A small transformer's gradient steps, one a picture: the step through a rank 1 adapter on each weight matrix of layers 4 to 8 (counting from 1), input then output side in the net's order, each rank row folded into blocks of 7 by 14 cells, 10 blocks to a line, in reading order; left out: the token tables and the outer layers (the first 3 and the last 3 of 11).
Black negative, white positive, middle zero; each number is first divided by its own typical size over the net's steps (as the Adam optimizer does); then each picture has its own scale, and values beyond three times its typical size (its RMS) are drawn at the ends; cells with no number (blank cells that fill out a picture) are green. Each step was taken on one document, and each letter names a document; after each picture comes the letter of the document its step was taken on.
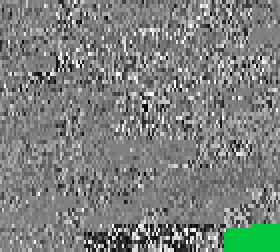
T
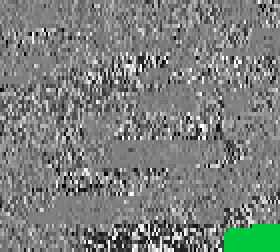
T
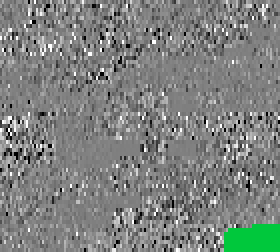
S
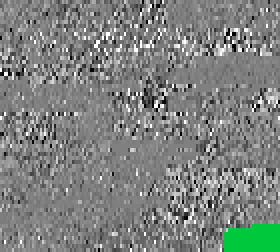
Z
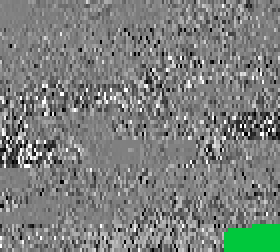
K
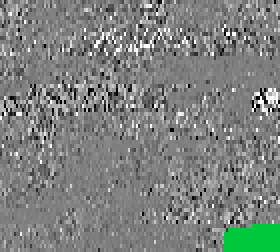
Z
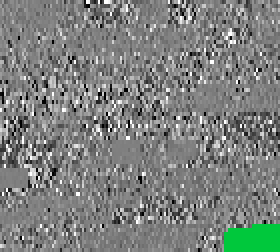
K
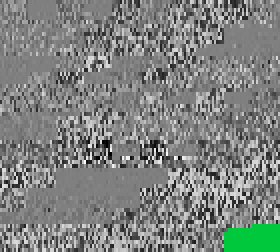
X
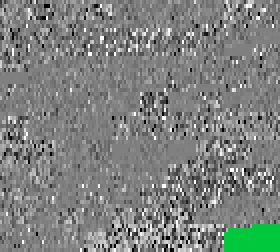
S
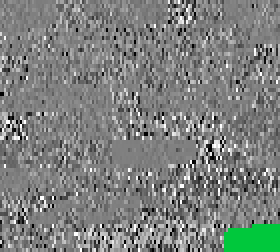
K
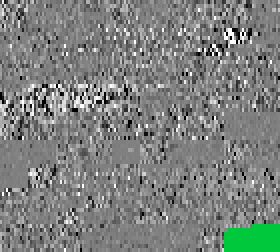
K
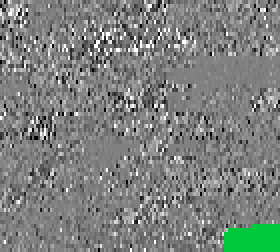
Z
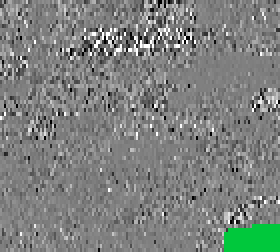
Z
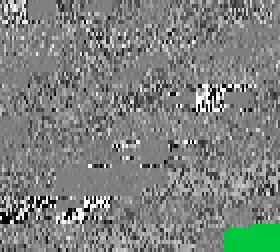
X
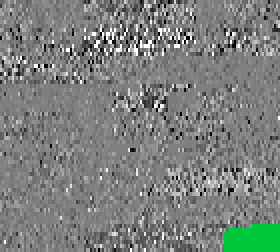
Z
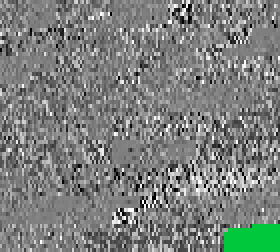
T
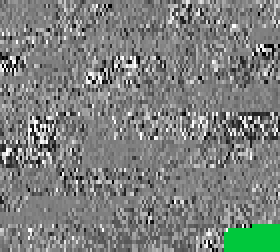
T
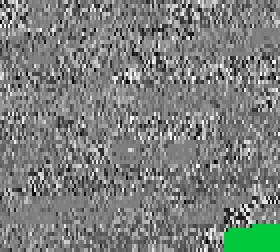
T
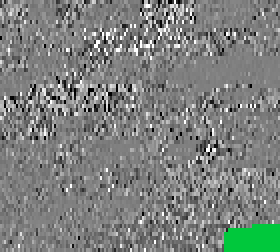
Z
